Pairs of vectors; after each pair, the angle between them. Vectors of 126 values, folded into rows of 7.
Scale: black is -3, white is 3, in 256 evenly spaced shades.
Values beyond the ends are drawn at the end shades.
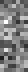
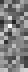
orthogonal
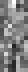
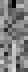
nearly opposite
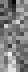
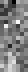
nearly parallel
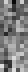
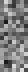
partly aligned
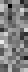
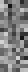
nearly parallel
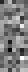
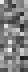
nearly opposite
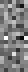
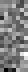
partly aligned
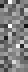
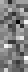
partly opposed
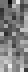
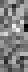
partly opposed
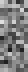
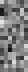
partly aligned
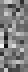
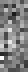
partly aligned
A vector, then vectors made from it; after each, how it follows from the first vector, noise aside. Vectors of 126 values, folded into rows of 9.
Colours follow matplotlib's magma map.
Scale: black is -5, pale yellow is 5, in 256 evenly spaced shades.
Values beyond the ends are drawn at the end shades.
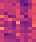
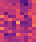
copied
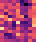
scaled up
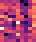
scaled up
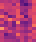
copied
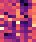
scaled up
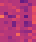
partly zeroed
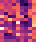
scaled up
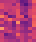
copied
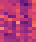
copied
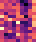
scaled up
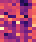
scaled up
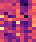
scaled up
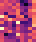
scaled up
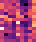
scaled up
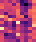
scaled up
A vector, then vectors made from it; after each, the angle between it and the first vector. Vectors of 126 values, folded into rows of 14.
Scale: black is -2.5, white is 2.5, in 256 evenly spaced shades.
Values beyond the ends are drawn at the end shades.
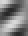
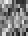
partly aligned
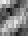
nearly parallel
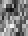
partly aligned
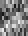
partly aligned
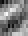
nearly opposite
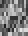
partly opposed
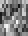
partly aligned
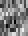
partly opposed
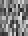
orthogonal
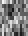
partly aligned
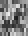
partly opposed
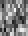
partly opposed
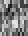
partly aligned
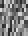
orthogonal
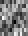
partly opposed
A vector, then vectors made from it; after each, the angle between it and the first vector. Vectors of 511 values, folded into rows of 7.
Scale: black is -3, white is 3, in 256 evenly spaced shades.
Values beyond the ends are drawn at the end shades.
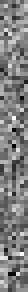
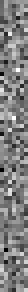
partly aligned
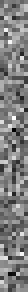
nearly parallel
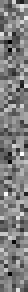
orthogonal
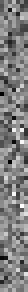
partly opposed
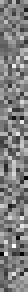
partly opposed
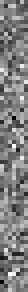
nearly opposite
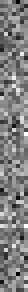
partly opposed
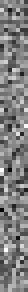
partly opposed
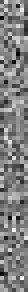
orthogonal
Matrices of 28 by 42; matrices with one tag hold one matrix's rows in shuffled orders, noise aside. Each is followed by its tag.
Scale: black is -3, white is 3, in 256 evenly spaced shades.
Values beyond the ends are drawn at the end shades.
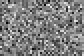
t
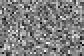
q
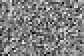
t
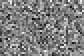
t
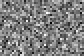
q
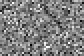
q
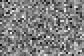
t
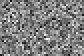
q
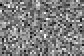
q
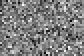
t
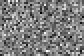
q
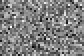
t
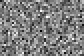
q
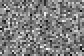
q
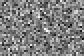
q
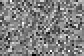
t
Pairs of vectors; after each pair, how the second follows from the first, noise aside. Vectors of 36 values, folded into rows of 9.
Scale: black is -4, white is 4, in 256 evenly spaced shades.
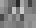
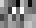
scaled up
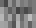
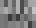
reversed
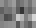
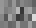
sign-scrambled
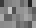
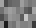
reversed
